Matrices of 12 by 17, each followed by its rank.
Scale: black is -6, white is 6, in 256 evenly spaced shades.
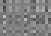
two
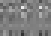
two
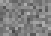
full rank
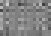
two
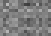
two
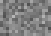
full rank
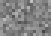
full rank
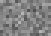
full rank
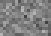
full rank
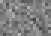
full rank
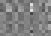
two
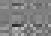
two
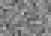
full rank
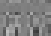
two
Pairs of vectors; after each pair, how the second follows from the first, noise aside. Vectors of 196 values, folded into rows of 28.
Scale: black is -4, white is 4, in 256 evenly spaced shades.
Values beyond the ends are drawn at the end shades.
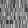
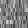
negated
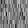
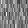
negated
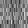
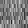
negated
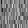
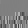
partly zeroed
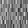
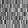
negated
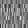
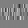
partly zeroed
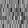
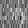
negated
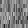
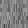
shrunk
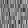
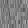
shrunk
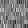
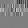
partly zeroed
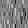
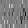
partly zeroed
